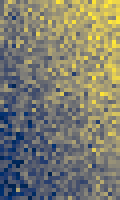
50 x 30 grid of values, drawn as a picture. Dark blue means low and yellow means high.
Neither half mirrors the other. The ninth with the highest average is the top right. No single row or column stands out from its neighbours. The ninth with the lowest average is the bottom left. The field climbs toward the top right.
